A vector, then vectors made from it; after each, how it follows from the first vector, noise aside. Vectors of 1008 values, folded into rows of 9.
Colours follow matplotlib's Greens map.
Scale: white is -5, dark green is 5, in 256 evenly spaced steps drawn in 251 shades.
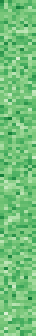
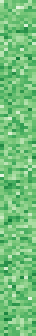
negated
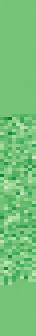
partly zeroed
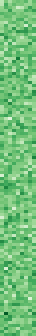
negated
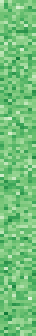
negated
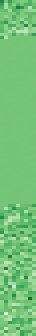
partly zeroed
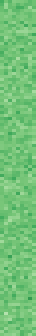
shrunk
